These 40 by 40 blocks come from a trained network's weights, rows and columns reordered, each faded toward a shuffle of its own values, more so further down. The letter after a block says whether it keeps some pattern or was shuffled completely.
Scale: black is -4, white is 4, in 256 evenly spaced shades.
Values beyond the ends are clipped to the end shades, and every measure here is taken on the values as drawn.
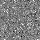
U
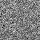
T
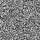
T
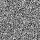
U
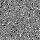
U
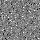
U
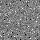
U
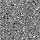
U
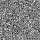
U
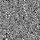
T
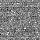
T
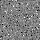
U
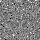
U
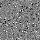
T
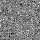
T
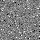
U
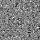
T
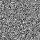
T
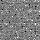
T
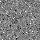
U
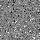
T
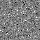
U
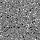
U
